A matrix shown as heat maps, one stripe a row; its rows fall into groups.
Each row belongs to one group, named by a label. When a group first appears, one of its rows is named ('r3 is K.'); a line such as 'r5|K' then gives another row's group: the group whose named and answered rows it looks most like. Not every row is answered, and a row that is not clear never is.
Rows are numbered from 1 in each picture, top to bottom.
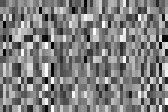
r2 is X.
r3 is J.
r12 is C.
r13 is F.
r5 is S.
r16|C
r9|S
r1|S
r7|F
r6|C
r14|J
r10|F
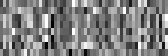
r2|S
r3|F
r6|F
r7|J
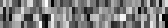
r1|F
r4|C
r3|C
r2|X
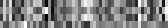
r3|J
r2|F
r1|J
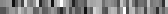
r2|S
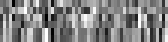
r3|J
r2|S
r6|F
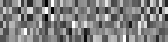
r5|S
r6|S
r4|J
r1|C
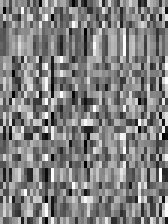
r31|F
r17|F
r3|F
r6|S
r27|J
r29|J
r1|X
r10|F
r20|C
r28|S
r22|S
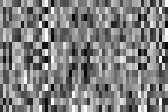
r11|S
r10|X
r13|F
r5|F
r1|F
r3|X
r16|J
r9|C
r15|C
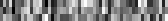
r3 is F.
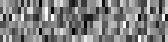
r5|X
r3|X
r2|F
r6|J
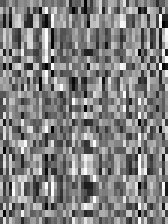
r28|X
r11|F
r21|S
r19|F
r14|S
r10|C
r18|X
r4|C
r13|X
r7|F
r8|X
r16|S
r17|J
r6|F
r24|J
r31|X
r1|S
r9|F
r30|J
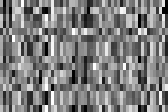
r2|C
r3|X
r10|S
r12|X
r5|J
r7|C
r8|C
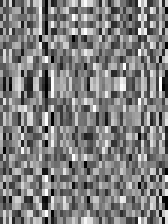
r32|J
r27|X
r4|C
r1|J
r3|J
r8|J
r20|X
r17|F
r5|J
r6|X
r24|S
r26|F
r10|S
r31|F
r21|C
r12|C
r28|F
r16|S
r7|C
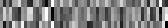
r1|C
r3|F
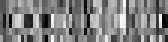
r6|C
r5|S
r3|C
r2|S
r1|S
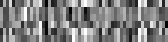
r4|C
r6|J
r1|J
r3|S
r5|J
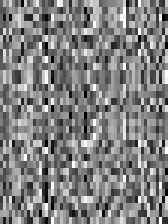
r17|S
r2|S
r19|S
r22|F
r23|S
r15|C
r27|C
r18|S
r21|J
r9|F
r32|C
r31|X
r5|J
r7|C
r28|C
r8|J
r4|S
